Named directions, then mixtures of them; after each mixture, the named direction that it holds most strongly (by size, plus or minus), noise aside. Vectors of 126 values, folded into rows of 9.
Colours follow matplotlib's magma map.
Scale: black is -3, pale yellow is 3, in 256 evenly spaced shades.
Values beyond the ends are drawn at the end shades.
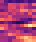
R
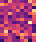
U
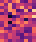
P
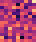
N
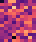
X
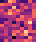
X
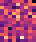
N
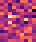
P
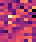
P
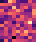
X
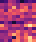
R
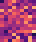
X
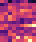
R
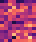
X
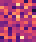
N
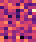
N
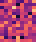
N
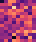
X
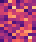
X
